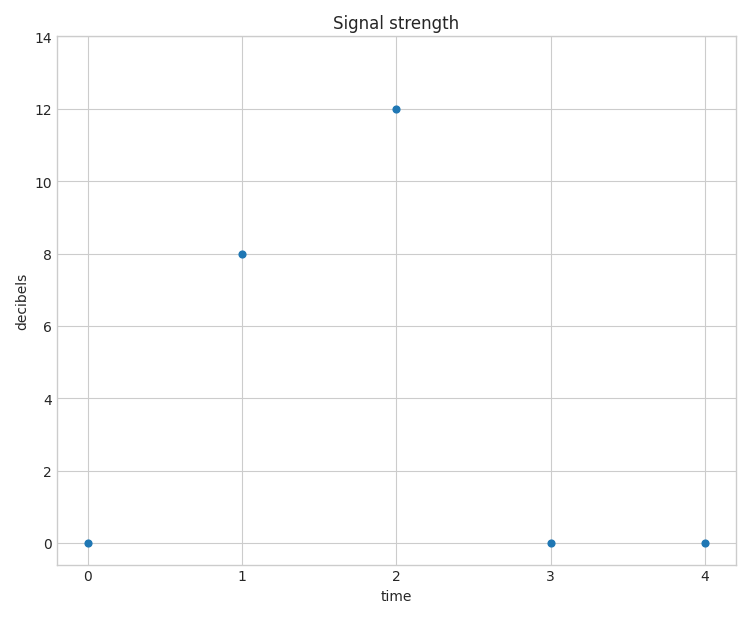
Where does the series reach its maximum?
2
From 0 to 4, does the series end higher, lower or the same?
the same
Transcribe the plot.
Title: Signal strength
x-axis: time, ticks 0 1 2 3 4
y-axis: decibels, ticks 0 2 4 6 8 10 12 14
Values:
0 8 12 0 0
